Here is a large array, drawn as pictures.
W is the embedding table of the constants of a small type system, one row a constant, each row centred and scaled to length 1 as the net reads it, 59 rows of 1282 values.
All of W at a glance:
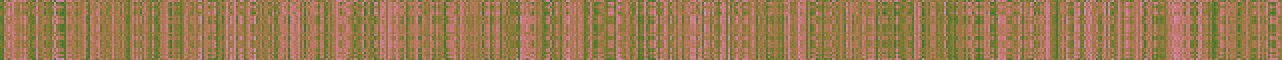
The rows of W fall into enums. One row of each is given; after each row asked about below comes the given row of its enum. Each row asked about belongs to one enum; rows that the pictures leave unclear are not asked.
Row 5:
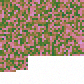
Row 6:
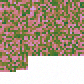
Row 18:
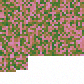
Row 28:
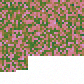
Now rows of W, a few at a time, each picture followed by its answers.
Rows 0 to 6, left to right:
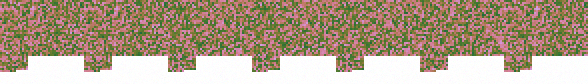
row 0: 6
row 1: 6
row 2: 28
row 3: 28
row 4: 28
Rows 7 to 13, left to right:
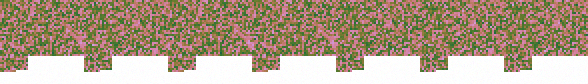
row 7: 5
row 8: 28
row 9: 5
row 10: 5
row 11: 28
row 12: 28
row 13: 28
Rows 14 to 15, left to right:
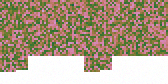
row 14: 28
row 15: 18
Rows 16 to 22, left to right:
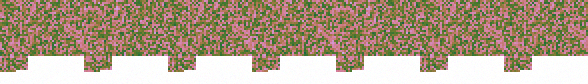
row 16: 18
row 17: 6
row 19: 5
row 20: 6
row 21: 18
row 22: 18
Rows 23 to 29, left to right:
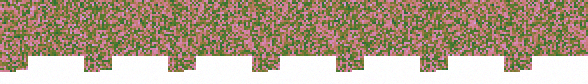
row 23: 6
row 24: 28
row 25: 18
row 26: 18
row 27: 28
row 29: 18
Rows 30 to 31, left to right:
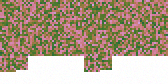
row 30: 18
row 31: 28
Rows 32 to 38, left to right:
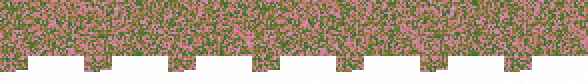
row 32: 28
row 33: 6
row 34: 5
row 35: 28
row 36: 18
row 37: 6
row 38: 18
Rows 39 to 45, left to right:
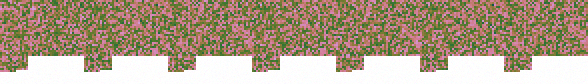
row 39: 6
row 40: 28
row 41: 18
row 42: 28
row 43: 5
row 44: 28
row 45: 18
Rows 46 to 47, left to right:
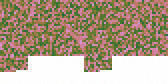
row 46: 5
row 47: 28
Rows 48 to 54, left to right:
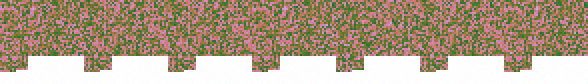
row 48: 6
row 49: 18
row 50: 18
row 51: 6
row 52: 28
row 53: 18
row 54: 6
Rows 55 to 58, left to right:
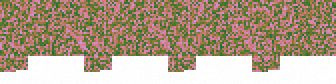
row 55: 5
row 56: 18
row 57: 18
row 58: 6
